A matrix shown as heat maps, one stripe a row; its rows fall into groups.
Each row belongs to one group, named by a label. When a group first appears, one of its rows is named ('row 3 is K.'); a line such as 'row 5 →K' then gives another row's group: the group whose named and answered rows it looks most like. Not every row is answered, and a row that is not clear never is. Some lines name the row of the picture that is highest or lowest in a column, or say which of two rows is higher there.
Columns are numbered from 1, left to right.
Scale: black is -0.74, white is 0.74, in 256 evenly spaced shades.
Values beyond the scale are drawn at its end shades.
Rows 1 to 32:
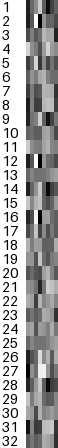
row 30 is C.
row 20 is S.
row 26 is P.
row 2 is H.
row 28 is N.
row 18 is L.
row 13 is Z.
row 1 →N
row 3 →S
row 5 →H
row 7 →S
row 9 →N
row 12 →H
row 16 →H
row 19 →C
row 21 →Z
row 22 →C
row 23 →S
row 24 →C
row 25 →Z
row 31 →S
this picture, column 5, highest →27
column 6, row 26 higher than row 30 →Yes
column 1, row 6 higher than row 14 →Yes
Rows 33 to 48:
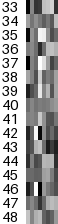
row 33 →S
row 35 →P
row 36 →Z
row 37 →P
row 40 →Z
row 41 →N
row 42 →H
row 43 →N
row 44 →S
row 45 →S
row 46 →H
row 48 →L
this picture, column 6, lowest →43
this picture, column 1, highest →48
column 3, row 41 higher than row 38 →Yes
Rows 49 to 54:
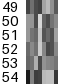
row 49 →S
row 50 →C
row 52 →N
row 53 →H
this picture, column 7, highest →54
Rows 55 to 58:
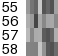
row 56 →C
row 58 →N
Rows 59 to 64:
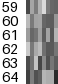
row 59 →P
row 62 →L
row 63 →H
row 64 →S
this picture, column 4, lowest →63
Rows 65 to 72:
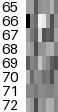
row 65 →C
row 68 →C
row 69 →P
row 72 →C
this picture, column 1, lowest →66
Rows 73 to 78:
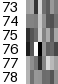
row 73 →C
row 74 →N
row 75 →P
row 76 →H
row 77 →Z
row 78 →L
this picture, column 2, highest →73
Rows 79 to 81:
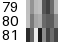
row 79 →L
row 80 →L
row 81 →H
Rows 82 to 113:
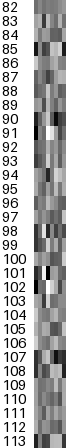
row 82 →Z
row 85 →S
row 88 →P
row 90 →N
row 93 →P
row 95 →C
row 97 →L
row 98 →H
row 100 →L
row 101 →H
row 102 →P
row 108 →S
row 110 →L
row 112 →L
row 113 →S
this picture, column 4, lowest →101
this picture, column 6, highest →94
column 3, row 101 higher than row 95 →Yes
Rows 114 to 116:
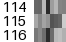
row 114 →H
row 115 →L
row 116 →Z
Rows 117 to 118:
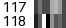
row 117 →S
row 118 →H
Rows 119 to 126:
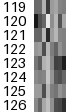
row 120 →P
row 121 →H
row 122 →C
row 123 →N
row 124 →N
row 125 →C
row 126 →N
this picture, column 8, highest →120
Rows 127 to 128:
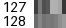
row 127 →S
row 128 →Z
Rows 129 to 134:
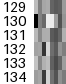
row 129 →L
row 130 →P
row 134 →C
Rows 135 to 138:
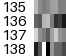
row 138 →H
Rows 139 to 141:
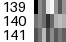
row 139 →P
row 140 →Z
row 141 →H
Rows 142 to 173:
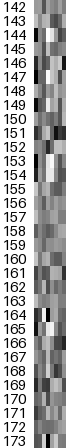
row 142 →C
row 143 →L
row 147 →P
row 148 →C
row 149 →P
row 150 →L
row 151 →N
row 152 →Z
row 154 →P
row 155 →L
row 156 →C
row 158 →Z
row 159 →C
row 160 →L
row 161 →S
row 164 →H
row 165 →P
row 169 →S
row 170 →H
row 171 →P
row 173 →H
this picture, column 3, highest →164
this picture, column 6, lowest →151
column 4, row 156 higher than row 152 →Yes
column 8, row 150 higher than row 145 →Yes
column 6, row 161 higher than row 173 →No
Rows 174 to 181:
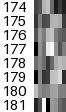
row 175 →S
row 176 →P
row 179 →S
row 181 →H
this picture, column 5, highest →177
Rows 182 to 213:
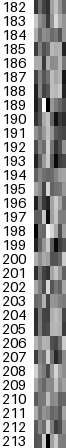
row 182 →S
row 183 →Z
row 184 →L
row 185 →S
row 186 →C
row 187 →S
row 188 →S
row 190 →N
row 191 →N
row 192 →N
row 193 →N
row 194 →Z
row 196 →S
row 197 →H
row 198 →P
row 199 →N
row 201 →S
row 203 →H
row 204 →S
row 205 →S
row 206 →L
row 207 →N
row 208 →Z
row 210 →P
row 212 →N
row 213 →H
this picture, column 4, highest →198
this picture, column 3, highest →189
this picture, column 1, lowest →198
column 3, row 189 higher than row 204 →Yes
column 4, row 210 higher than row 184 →Yes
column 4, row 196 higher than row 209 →No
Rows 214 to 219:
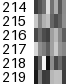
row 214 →P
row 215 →L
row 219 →S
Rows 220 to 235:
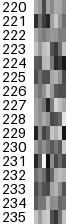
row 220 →C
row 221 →S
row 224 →N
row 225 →S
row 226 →N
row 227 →Z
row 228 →L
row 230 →L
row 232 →Z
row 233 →S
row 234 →P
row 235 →L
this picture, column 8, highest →228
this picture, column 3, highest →231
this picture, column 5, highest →229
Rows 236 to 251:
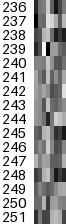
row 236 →N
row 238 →N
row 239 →H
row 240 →N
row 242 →L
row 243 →C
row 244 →Z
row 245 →N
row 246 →N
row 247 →L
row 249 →Z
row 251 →S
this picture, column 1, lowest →237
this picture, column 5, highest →237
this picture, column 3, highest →239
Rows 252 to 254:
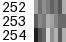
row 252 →L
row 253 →P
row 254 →P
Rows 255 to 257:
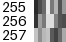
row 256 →P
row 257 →L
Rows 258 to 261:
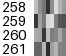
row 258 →Z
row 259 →P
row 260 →C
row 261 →H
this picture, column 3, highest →261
